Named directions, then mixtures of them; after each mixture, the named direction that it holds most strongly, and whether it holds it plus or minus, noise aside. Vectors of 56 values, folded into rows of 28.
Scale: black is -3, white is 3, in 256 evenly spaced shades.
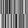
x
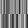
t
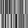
x, plus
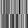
t, plus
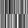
x, plus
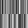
t, minus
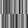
t, plus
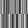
t, plus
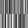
x, plus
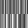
t, minus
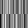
x, minus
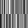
x, minus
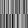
x, minus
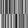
x, plus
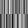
x, minus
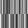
t, plus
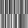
x, plus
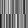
x, minus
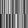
x, minus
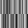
t, plus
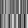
t, minus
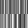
t, minus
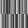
t, plus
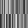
x, minus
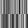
t, plus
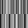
t, minus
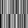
t, minus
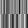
t, plus
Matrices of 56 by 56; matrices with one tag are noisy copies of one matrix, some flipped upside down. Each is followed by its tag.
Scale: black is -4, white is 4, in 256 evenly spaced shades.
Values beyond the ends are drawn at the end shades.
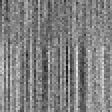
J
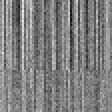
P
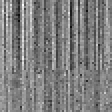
P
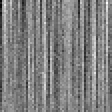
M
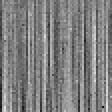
M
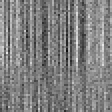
J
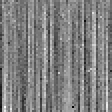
M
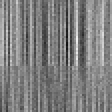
J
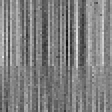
J
